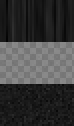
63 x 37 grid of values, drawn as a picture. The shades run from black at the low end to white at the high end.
It is made of 3 by 1 panels. Panel 1,1: very low, streaked downward, faint in contrast. Panel 2,1: middling, checkered, faint in contrast. Panel 3,1: very low, fine-grained, faint in contrast.
